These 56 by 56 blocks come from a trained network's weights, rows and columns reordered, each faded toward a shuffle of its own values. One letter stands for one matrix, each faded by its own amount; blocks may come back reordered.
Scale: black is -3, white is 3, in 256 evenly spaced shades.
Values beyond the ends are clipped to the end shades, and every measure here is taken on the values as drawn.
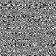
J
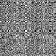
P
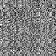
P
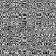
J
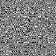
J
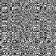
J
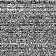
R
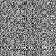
P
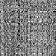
P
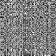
P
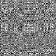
J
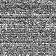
R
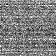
R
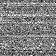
R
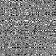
J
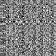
P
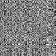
P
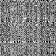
P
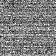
R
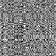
P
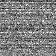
R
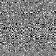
J
